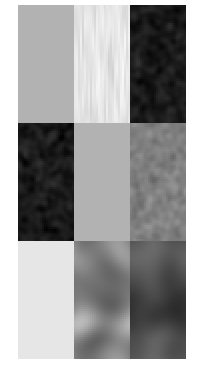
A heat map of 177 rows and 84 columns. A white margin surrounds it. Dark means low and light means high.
The table splits into 3 rows of 3 panels. Panel 1,1: high, flat. Panel 1,2: very high, streaked downward, faint in contrast. Panel 1,3: very low, blotchy, faint in contrast. Panel 2,1: very low, blotchy, faint in contrast. Panel 2,2: high, flat. Panel 2,3: middling, blotchy, faint in contrast. Panel 3,1: very high, flat. Panel 3,2: middling, smooth. Panel 3,3: low, smooth.
